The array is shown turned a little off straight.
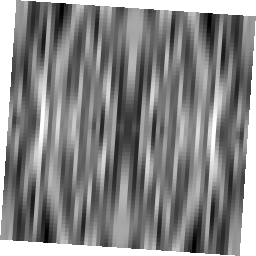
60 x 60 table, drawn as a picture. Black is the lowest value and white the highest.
The grain runs up and down. No overall slope runs across the table. Its left and right halves mirror each other, and so do its top and bottom.
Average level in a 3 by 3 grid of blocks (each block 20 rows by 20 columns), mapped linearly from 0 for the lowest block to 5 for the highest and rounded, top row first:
020
515
020
